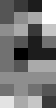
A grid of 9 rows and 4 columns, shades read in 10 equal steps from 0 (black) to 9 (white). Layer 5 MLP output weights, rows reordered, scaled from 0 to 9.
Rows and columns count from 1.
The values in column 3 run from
1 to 7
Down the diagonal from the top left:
3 5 2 4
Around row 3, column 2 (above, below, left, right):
5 3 5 2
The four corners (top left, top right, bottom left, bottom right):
3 9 8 2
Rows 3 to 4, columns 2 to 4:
6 2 7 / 3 1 4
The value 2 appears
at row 1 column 2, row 3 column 3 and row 9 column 4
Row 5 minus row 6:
0 -3 -5 -5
